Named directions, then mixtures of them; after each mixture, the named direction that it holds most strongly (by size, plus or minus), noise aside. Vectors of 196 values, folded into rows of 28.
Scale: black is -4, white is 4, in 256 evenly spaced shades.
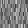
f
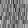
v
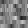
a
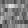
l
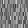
f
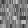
a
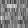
l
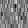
f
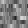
a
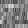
l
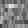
l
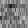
l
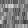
l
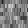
a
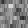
a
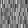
f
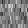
f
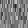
f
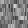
a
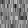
a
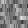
a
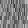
v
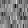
a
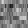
a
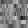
a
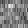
l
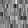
a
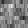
a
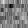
l
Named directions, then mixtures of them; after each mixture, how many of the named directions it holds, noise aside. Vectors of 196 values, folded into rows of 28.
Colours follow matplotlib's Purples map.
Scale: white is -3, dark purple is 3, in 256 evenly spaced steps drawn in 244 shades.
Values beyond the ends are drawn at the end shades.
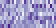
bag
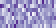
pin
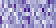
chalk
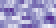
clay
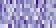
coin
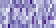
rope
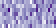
two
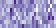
three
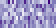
two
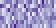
one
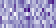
one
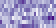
three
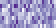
two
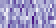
one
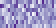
one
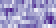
one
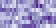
three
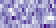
three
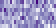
three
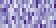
three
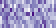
two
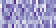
three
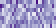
two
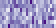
one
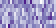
three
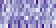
two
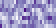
three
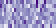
one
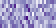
three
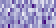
three
